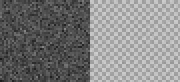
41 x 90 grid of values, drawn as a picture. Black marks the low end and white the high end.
The table splits into one row of 2 panels. Panel 1,1: low, fine-grained. Panel 1,2: high, checkered.
